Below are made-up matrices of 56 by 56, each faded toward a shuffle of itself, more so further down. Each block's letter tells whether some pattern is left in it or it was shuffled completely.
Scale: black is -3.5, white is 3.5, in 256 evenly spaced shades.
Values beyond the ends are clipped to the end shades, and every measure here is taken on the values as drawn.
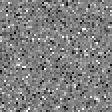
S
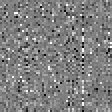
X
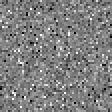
S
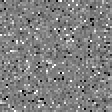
S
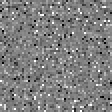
S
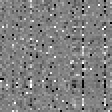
X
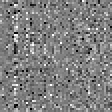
X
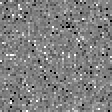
S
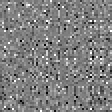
X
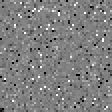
S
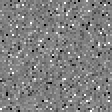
S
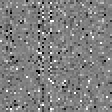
X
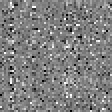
X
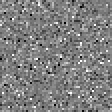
S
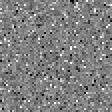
S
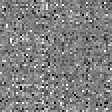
X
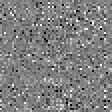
X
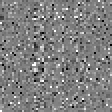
X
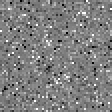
S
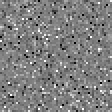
S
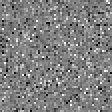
S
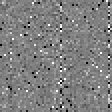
X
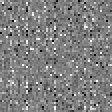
X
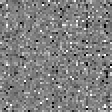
X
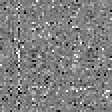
X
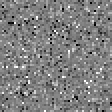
S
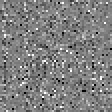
X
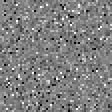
S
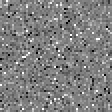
S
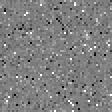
S
